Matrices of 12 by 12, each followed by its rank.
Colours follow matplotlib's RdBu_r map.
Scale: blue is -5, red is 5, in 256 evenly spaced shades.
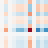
one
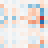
two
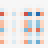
one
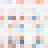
two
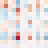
two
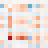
two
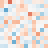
full rank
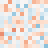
full rank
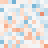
full rank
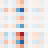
one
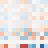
two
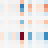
one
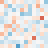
full rank
